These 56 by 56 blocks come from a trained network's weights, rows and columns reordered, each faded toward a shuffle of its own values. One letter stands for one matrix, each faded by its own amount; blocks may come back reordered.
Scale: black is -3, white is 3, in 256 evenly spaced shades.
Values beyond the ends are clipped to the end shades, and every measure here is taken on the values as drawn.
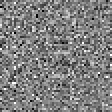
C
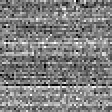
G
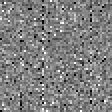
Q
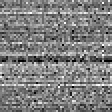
G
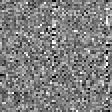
C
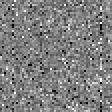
Q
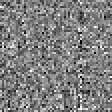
C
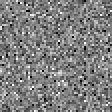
Q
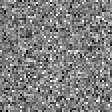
Q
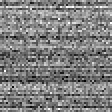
G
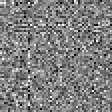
C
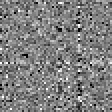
C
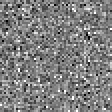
Q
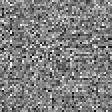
C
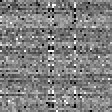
G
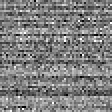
G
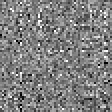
C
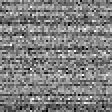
G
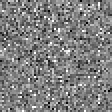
Q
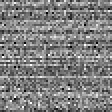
G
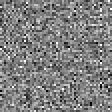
C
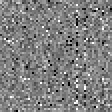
Q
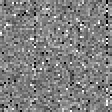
Q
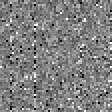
Q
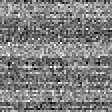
G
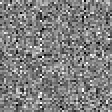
C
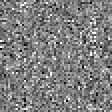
Q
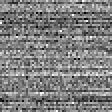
G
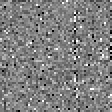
Q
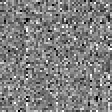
C
